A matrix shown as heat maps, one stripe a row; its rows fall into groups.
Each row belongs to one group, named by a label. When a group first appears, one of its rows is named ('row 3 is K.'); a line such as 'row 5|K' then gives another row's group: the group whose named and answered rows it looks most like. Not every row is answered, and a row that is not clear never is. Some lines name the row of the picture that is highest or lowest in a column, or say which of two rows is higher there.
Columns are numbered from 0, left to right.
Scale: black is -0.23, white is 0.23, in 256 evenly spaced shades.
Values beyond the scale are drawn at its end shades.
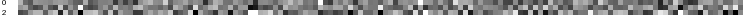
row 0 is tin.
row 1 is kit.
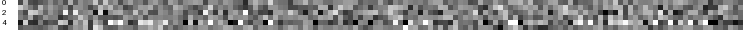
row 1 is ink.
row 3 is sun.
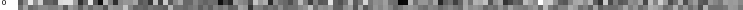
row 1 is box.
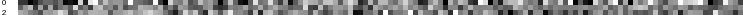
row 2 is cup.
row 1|ink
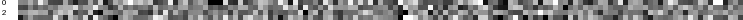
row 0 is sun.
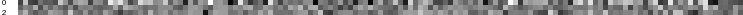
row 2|tin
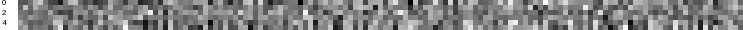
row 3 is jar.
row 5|box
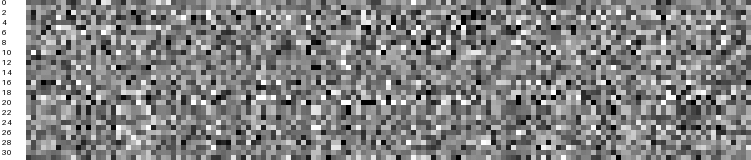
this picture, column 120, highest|8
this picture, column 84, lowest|3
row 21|jar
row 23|tin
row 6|ink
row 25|jar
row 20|cup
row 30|jar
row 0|ink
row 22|jar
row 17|kit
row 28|sun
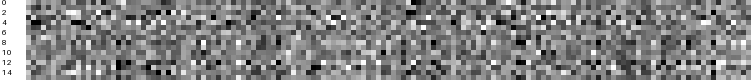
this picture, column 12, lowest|5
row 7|tin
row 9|kit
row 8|kit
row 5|sun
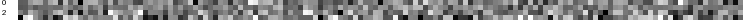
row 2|jar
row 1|sun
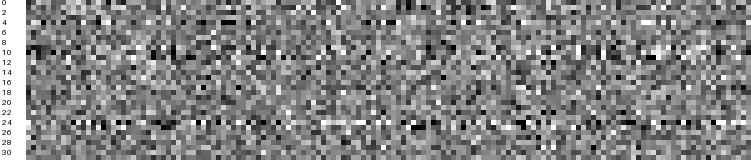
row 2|ink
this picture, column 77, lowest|25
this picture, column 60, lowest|9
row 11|box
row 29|cup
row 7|sun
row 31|box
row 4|ink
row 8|box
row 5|ink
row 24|kit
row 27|tin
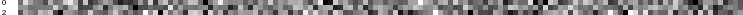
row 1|box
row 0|tin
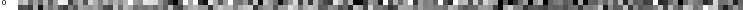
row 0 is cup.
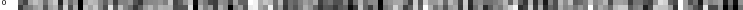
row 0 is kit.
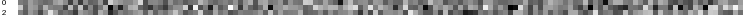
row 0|jar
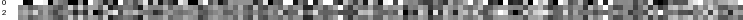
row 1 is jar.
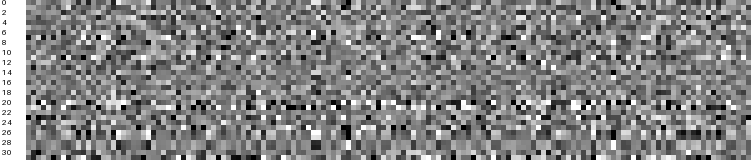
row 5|kit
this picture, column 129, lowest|11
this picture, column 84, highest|21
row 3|box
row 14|jar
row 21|ink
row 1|box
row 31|box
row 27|jar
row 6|ink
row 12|tin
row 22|tin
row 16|ink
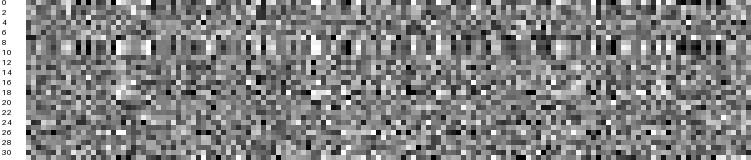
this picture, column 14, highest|26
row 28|sun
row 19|jar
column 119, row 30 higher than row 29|No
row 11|tin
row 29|ink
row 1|box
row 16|box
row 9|jar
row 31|kit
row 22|kit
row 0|jar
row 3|kit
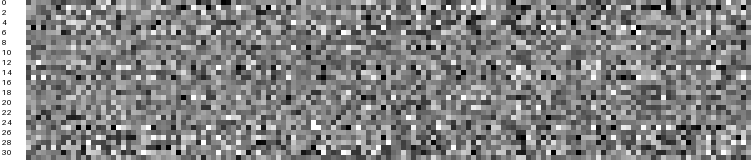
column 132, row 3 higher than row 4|No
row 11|sun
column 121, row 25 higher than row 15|Yes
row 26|kit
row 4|ink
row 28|kit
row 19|cup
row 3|cup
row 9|ink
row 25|jar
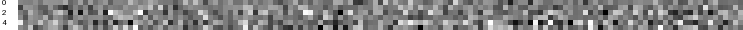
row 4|tin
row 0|cup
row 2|jar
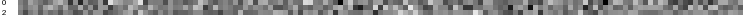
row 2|sun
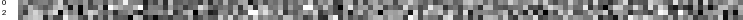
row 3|tin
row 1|jar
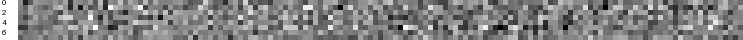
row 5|ink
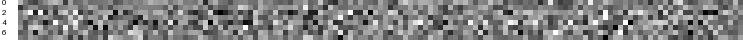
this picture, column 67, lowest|2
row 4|box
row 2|ink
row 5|tin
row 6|sun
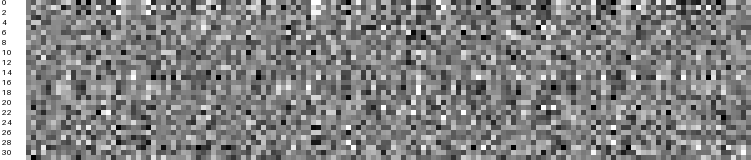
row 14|box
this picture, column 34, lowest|29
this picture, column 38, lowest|15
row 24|box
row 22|ink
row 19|jar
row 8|ink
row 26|jar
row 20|ink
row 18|cup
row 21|cup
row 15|box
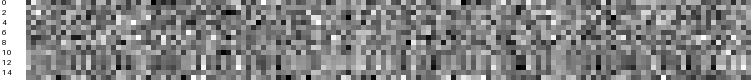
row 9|jar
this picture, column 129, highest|2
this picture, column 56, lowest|15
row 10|sun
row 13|kit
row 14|jar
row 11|kit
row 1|kit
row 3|jar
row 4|box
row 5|box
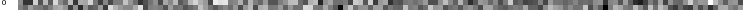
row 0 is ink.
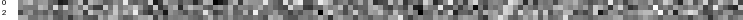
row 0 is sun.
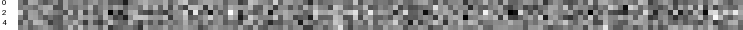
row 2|kit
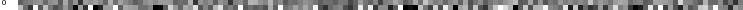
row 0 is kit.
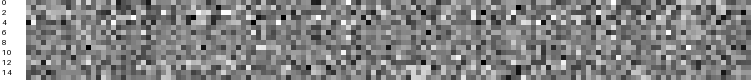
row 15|ink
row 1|kit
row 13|sun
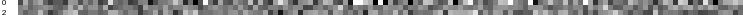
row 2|cup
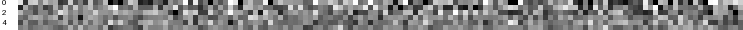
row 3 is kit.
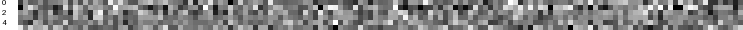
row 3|ink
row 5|tin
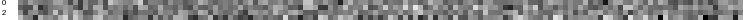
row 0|jar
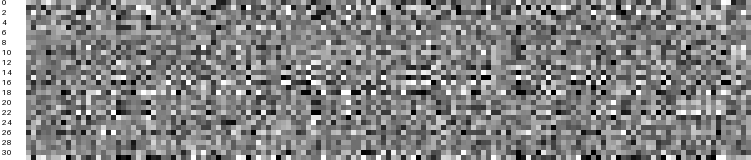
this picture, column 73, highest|30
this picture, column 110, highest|31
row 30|cup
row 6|cup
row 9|kit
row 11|kit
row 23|jar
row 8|tin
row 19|kit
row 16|sun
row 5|kit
